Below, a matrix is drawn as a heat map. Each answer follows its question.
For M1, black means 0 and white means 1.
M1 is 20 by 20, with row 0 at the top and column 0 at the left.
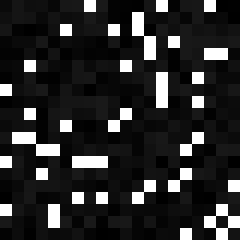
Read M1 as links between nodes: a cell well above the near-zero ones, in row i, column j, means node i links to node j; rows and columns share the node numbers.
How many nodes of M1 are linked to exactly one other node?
1
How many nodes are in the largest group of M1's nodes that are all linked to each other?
3
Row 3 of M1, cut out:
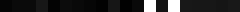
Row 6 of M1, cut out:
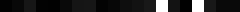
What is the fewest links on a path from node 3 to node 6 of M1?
6
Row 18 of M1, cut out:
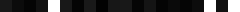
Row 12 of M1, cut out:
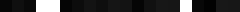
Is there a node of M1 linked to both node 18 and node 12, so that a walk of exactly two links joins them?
yes
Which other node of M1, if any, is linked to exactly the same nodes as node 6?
node 8
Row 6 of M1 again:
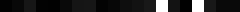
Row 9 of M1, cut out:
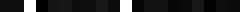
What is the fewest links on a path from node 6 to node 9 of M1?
4
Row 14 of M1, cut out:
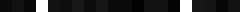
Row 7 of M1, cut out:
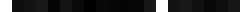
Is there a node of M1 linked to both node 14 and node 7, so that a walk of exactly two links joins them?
no
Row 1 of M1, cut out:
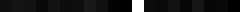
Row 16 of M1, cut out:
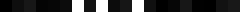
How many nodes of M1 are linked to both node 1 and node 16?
1
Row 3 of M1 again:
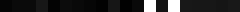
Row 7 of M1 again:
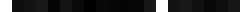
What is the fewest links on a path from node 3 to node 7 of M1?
5
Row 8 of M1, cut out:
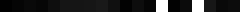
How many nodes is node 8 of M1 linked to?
2
